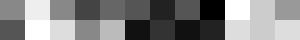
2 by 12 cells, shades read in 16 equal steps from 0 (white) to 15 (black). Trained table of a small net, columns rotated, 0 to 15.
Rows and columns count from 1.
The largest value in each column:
10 1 7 11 9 14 13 14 15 2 3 6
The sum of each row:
92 83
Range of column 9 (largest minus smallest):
2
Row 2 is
10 0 2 7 4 14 12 14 13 2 3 2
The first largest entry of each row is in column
9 6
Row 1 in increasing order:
0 1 3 6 7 7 9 10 10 11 13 15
